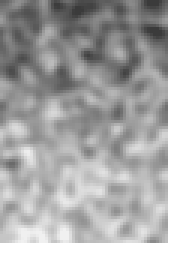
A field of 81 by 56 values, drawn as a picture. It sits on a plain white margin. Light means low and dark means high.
Odd rows or columns: none. Grain: blotchy. Average level on the scale: 40%. Stripes: none. Slope: up to the top.
